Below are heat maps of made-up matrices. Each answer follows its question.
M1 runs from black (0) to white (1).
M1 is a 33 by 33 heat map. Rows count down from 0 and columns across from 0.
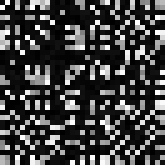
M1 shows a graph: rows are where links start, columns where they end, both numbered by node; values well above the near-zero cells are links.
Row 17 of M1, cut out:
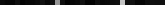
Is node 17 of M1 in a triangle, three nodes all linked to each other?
no
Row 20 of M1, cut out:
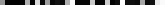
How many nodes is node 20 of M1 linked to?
12
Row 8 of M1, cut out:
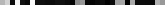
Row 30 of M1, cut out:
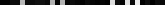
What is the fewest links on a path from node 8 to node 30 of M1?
4
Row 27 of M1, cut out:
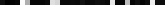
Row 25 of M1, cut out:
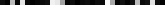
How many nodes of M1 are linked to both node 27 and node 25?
5
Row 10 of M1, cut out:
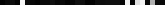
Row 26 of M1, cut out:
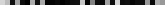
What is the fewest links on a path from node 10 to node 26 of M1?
3
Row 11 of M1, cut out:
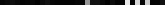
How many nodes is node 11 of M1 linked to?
4
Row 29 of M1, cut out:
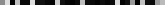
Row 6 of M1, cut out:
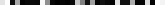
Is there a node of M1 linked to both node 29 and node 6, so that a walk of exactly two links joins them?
yes
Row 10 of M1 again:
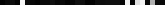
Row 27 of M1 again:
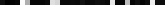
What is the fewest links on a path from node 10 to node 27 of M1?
1
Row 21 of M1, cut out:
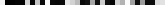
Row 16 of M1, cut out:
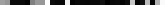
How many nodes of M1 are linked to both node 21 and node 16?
7
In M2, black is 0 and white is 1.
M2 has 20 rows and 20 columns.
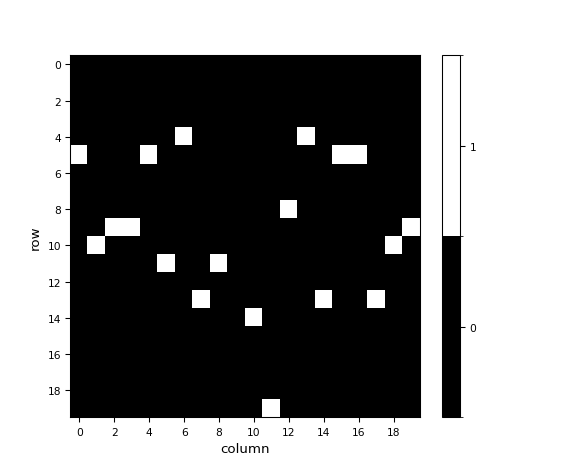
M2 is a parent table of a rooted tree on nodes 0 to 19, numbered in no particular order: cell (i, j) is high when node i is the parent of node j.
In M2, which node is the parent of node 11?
19
